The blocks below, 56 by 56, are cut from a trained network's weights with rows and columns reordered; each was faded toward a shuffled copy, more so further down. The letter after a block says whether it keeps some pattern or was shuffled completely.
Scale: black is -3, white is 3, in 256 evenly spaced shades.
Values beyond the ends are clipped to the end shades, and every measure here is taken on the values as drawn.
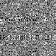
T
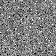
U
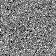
U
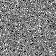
U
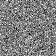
U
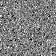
U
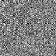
T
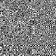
T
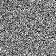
U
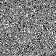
U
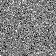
U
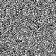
T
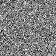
U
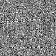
T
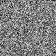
U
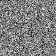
U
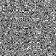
T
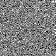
T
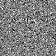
T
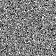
U
